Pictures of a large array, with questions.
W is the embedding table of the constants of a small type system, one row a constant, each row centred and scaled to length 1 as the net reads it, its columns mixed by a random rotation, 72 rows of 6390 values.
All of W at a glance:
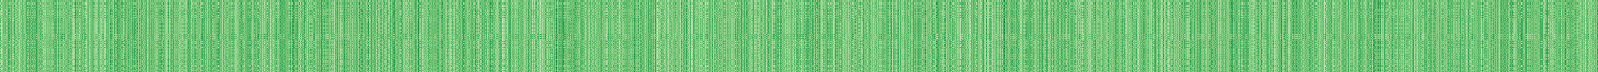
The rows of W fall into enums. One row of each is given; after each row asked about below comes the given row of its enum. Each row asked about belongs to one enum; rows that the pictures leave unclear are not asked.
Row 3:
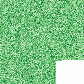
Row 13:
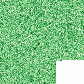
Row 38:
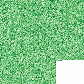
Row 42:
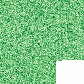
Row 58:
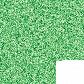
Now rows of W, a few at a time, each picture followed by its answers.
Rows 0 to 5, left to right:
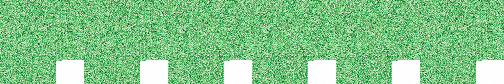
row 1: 42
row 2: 3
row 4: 3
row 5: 42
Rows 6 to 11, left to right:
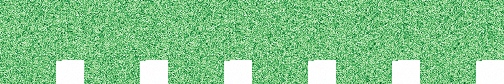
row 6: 42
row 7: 3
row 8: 42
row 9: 58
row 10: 13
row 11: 13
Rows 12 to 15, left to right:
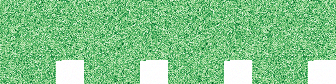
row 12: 3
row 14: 13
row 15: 3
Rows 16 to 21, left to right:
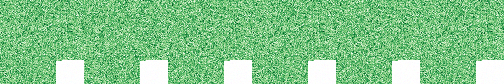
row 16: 42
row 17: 3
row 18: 58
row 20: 58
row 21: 42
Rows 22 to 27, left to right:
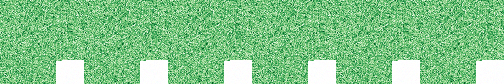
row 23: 13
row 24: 13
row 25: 42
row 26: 42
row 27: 13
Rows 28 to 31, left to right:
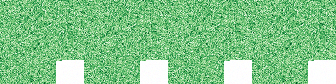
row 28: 13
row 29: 42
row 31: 13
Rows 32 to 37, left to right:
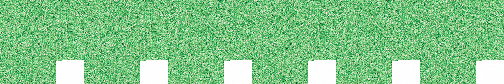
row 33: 42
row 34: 38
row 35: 13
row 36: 38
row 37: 58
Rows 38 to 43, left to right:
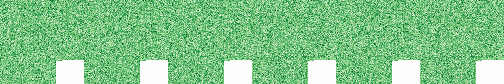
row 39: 42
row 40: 58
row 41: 3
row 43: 3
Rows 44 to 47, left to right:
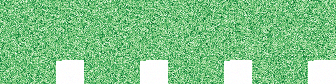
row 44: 58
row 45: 58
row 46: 42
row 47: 3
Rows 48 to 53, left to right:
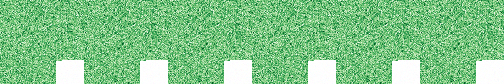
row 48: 42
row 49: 13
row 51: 42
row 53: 13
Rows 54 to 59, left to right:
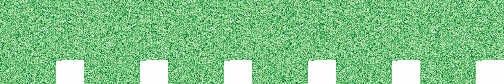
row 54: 58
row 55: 42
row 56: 58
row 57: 13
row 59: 3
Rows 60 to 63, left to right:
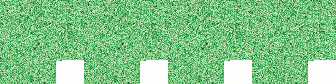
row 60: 13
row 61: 13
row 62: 13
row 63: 42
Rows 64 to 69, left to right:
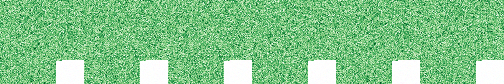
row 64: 13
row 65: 3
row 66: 3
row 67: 58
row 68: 13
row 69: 42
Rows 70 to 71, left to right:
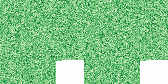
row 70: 3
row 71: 58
